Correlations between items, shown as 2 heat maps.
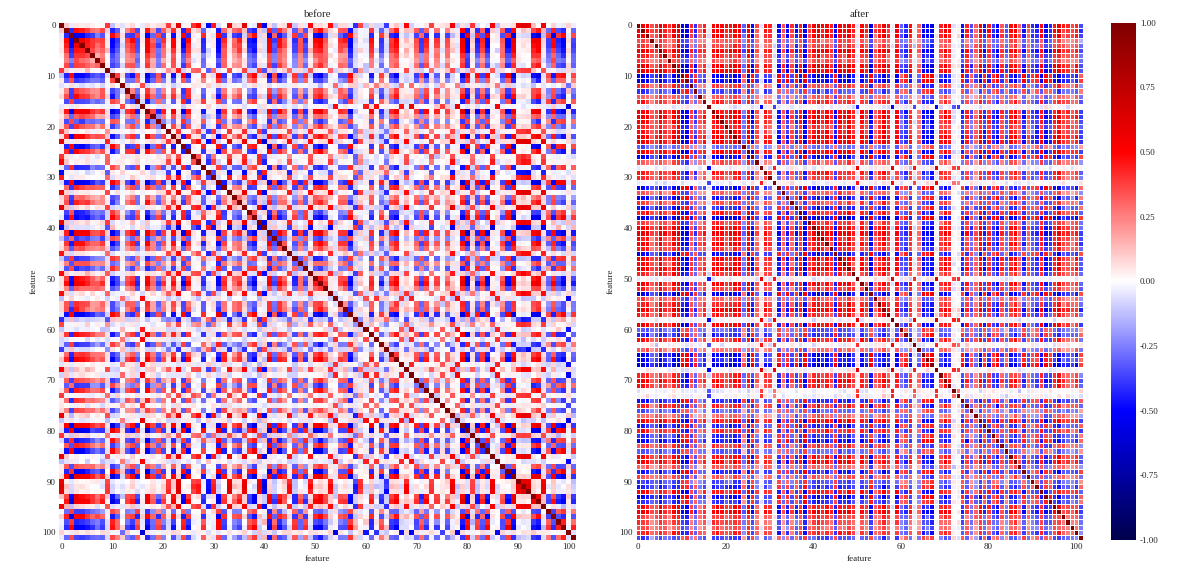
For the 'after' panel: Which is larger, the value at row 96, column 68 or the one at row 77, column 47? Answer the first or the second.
the second
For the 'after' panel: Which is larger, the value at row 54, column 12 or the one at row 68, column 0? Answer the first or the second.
the first
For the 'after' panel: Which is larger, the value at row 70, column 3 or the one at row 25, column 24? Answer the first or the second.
the first
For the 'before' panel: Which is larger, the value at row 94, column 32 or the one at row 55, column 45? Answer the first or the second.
the first
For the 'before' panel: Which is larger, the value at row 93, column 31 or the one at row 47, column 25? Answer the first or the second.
the second
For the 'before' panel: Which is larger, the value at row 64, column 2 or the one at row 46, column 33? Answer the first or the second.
the first
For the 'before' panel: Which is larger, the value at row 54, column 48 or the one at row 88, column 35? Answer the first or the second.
the first
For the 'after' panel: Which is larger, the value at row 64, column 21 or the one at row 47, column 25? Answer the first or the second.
the second
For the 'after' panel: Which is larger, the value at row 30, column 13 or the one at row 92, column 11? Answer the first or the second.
the first
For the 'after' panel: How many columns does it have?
102
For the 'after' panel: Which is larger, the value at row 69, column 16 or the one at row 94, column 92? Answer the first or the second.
the first
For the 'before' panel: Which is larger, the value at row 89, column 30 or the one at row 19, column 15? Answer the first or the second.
the second
